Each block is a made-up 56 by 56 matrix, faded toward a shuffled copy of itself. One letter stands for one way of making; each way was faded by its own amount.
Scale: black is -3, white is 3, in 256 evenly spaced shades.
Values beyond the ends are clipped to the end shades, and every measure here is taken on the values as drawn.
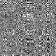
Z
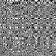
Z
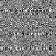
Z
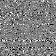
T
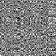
Z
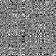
Z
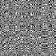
Z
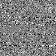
T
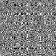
Z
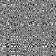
Z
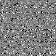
T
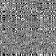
Z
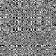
Z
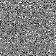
T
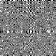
Z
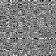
Z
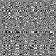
Z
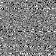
T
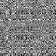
Z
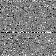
T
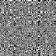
Z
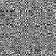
Z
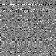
Z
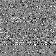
T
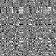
Z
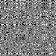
Z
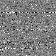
T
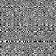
Z
